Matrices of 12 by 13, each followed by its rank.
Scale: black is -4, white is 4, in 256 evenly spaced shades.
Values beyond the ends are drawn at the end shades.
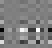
one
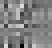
two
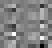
two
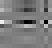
one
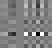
one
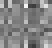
two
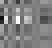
one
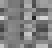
two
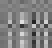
one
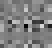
two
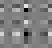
one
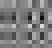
one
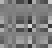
one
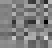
two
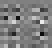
two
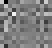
two
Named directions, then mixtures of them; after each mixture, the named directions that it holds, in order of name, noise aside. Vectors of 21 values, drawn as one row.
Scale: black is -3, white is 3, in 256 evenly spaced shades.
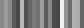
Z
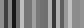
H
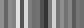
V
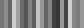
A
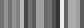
A, Z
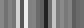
V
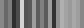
H, Z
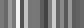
V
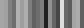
V, Z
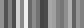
H, V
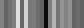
V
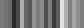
H, Z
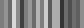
H, V, Z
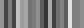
A, H, V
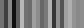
H
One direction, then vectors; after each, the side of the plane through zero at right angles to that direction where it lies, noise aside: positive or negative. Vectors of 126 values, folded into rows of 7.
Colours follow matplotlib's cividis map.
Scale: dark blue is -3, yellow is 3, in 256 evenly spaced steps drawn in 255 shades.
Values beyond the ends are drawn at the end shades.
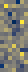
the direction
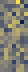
negative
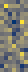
positive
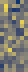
positive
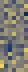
negative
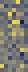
negative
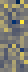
positive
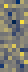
positive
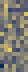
positive
